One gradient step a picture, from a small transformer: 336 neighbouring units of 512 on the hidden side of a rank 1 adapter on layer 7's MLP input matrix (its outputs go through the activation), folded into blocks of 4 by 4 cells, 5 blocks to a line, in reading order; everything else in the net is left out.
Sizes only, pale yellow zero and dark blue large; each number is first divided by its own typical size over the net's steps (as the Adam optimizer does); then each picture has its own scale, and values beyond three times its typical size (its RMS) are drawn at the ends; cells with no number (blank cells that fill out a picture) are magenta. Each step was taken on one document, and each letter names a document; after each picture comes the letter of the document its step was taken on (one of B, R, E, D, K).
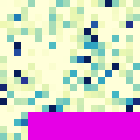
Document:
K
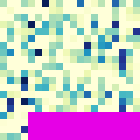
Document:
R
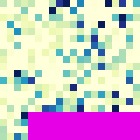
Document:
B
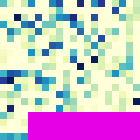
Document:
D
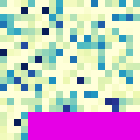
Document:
D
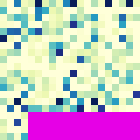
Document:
B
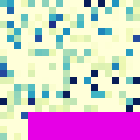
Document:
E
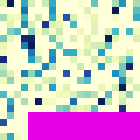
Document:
D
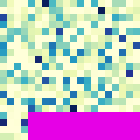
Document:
R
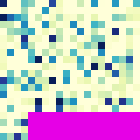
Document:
D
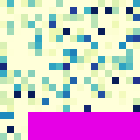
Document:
E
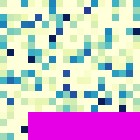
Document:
R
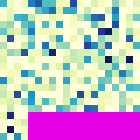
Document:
E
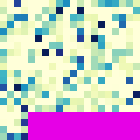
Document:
B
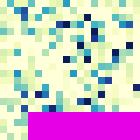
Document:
B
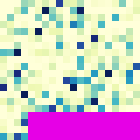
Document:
K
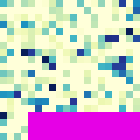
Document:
R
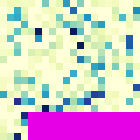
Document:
K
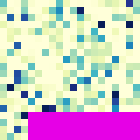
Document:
K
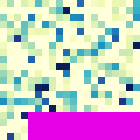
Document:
R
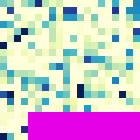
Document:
E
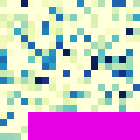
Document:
R
